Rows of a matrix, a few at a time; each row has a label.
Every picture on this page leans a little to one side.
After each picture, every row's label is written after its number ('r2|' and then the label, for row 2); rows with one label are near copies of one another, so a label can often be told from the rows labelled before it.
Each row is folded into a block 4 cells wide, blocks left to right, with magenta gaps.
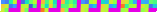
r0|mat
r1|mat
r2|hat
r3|hat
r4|mat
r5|mat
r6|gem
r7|mat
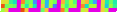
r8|gem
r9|hat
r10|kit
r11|hat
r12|gem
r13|hat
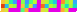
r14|gem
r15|kit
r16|gem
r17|hat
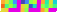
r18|gem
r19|mat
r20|hat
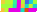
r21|hat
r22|kit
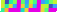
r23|kit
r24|kit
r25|mat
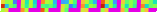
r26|gem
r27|hat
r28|hat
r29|mat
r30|gem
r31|gem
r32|hat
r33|gem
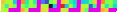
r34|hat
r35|hat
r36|mat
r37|gem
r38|mat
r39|hat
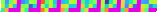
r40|kit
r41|mat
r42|hat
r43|mat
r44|kit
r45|kit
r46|kit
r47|mat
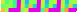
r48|hat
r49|kit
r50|kit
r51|kit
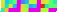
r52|kit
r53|mat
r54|gem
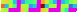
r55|gem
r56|mat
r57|gem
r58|mat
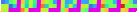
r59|mat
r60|hat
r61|gem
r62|kit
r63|mat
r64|gem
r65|gem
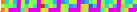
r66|hat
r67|kit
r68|gem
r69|mat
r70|mat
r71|kit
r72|kit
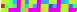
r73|gem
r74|kit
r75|mat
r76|mat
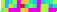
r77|kit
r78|gem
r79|mat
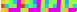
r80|gem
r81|gem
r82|kit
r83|kit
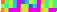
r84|hat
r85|mat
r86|hat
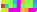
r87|gem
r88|hat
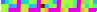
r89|mat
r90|mat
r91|gem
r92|hat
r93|hat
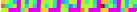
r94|gem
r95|kit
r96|hat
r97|mat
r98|hat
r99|gem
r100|kit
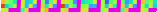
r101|gem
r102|kit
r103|kit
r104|gem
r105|mat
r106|kit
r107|kit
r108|hat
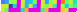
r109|mat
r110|kit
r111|kit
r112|hat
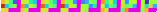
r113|gem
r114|gem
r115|gem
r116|gem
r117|mat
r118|hat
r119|kit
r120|kit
